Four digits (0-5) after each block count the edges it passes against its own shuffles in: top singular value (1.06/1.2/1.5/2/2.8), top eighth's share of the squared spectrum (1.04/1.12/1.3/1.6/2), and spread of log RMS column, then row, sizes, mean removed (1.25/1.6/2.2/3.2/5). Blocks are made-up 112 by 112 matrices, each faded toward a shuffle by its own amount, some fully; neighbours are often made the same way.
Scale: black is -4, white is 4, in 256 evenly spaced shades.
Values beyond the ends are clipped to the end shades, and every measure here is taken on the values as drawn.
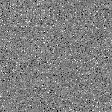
3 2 0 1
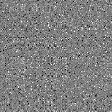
4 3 2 2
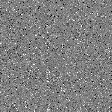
3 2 1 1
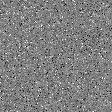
1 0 0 0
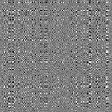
5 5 4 4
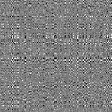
5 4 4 4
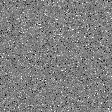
1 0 0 0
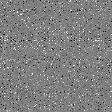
3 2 1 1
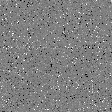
2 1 0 0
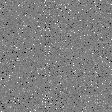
3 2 1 0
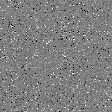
3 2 1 1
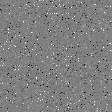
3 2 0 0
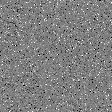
0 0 0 0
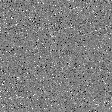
0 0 0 1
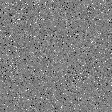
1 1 0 1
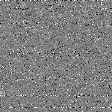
2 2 0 3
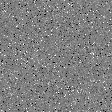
0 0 0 0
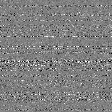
2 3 0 4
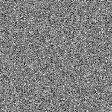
3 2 1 1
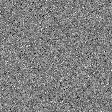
1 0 0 0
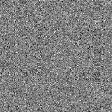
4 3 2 1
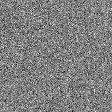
3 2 1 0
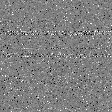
2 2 0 2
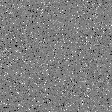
0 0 0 0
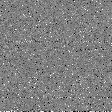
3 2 0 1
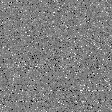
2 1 0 2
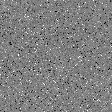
0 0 0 0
